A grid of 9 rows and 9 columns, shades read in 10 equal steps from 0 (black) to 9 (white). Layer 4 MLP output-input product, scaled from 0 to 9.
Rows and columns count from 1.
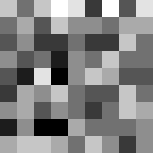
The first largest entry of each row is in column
4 4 8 7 3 4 8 5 2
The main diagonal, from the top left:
7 6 2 1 5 3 4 4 5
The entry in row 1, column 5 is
8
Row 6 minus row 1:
-5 2 -2 -2 -4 1 -6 4 -4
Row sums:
57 46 31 37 36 41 42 29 49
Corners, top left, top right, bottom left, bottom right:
7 8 6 5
